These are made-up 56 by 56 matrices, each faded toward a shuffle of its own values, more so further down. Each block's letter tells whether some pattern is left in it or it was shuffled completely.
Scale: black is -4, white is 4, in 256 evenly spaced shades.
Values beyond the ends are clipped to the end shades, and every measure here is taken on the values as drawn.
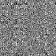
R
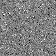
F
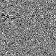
R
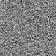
R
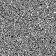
F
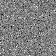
F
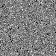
F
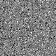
F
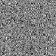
R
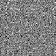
R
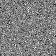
F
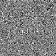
R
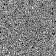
F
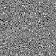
R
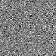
R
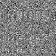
R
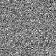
R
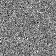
F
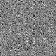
R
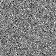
F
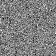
F
